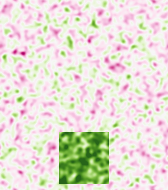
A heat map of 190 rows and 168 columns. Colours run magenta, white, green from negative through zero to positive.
Histogram: skewed, a long tail of high values. Odd patch: higher, in the bottom middle. Ninth with the highest average: bottom middle. Stripes: none.
